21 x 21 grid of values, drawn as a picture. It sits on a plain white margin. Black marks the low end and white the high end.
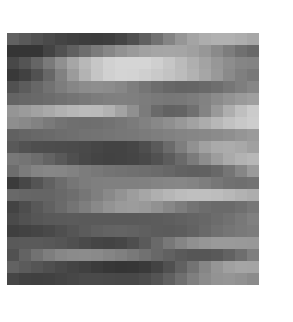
On average the colour sits 50% of the way up the scale. The field climbs toward the top right. The grain runs across in streaks.
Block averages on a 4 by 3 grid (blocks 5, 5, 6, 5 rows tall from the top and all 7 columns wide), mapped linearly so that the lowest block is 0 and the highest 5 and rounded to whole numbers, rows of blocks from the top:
154 / 225 / 123 / 003
